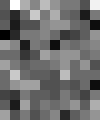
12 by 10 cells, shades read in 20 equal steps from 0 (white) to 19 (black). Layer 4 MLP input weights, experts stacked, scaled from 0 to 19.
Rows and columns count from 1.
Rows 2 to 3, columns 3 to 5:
11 4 10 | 13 13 9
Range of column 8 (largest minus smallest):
6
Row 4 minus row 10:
5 1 0 -2 -3 -2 5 2 -2 -2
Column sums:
136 136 129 126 120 129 123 133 141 122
